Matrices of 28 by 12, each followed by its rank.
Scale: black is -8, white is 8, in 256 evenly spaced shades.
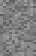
full rank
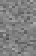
full rank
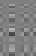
one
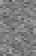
full rank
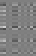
one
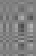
one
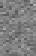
full rank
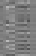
two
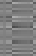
one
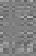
two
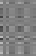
one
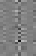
two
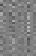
two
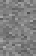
full rank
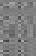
two
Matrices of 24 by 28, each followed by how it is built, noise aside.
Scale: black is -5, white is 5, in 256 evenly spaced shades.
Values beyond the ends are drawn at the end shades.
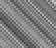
Toeplitz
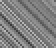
Toeplitz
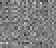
low rank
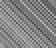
Toeplitz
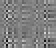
low rank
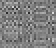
low rank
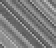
Toeplitz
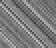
Toeplitz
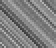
Toeplitz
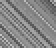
Toeplitz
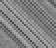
Toeplitz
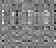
low rank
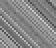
Toeplitz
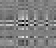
low rank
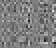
low rank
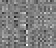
low rank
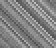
Toeplitz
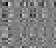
low rank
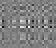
low rank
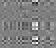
low rank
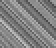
Toeplitz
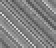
Toeplitz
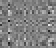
low rank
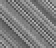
Toeplitz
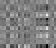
low rank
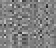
low rank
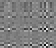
low rank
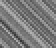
Toeplitz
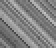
Toeplitz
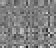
low rank
